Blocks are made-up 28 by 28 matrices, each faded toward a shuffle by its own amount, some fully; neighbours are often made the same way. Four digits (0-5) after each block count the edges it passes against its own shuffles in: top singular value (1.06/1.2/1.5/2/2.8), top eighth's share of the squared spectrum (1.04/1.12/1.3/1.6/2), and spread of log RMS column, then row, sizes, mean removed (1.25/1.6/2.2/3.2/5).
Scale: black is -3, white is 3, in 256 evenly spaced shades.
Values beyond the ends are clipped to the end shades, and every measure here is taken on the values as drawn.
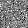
1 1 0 0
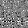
3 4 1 2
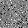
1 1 0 0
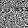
3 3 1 2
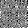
3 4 2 1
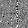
2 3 1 0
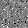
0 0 0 0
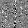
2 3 2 0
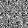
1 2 0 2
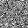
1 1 0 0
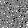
0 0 0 0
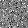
0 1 0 0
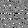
3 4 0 2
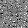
1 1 0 0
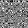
3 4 2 2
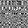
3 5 2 3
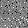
1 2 0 1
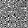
3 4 2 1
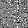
2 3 1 1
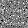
2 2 0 0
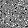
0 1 0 0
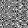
3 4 2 1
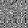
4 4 2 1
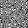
3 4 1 1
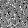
1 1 0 0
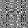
4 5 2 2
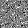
0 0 0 0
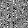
1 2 2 0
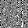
2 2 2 0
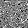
0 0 0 0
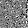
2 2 1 0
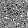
0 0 0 0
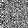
1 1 2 0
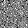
1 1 1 0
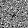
0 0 0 0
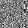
1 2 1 0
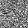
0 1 0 2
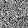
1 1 0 1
